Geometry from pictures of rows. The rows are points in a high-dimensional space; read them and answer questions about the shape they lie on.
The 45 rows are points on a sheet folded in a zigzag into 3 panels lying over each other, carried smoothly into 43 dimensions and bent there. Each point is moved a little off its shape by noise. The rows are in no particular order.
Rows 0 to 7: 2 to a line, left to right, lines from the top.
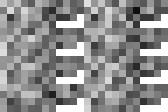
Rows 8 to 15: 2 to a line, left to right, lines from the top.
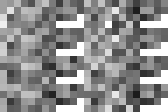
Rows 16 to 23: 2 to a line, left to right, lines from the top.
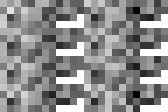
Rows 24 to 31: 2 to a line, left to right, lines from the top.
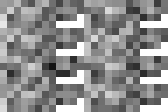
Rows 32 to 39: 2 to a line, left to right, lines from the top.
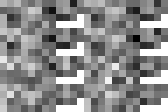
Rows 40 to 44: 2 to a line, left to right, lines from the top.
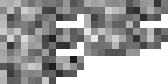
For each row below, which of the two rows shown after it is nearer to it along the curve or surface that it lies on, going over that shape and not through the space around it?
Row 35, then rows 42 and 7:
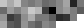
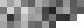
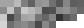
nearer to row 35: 42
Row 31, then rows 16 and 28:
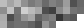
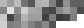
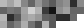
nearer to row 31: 28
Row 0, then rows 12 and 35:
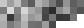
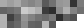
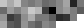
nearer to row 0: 35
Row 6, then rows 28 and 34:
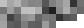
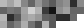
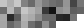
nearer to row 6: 28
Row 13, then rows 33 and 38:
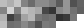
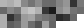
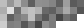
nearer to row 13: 38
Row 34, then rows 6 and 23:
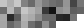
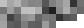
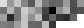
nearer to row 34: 23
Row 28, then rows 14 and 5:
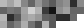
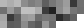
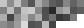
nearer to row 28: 14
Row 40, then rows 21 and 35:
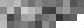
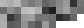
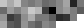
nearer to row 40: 21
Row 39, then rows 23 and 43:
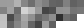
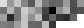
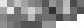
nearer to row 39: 43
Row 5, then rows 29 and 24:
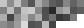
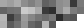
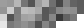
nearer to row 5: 24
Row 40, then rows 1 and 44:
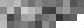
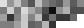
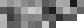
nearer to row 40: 44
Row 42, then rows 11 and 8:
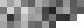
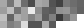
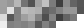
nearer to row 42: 8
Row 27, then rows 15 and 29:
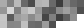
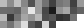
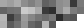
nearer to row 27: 15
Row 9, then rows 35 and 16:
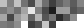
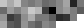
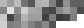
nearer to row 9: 16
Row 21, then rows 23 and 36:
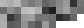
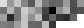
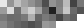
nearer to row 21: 36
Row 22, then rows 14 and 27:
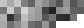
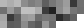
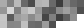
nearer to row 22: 27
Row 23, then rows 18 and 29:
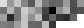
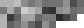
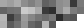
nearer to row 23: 18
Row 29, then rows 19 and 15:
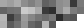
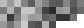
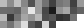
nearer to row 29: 15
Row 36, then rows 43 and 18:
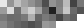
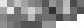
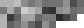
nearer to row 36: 43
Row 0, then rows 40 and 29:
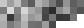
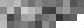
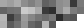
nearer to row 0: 40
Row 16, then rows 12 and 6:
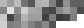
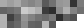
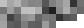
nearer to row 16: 6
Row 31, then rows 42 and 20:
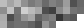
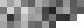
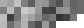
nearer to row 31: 20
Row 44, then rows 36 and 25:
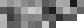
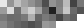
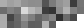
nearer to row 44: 25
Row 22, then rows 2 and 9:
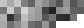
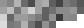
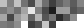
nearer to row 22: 9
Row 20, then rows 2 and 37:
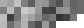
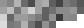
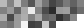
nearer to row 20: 37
